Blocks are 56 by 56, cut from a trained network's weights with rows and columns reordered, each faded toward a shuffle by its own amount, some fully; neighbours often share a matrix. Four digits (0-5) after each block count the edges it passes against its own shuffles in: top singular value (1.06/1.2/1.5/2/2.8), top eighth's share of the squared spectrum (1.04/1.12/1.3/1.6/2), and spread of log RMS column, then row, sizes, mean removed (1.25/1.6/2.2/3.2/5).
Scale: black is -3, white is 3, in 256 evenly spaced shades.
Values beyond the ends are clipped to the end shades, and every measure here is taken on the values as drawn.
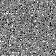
0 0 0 0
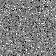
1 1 0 0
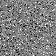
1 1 0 0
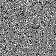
0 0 0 0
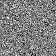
1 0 0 0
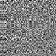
4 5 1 3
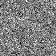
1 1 0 0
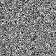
2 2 0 1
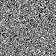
1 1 0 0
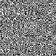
3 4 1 2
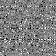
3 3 0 2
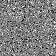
0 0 0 0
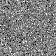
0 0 0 0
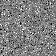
0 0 0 0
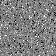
0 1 0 0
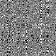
3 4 3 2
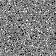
2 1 0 0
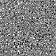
2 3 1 1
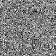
2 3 0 1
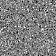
1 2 0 1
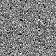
2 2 1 1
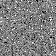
1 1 0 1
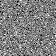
1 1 0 0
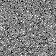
0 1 0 0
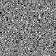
2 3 1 1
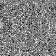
2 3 1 1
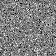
0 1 0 0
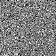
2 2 0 0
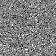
2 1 0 1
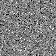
1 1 0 0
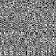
3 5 2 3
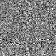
3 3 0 2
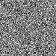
3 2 0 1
